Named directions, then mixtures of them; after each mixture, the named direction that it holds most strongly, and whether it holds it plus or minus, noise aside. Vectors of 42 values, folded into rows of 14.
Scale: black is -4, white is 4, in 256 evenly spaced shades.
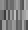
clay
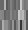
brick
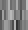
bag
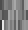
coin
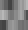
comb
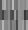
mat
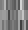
brick, plus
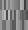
clay, minus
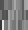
coin, plus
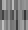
mat, plus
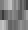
comb, minus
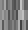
brick, plus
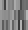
brick, minus
